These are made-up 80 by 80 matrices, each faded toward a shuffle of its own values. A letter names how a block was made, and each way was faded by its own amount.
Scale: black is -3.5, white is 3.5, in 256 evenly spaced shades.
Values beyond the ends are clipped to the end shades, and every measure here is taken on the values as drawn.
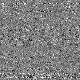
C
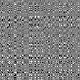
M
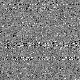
C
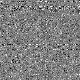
C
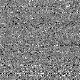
C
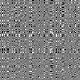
M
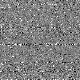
C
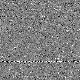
C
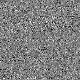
C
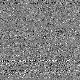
C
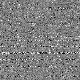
C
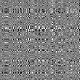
M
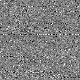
C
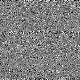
C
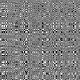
M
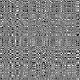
M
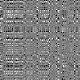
M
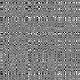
M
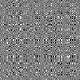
M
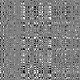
M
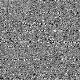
C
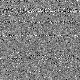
C
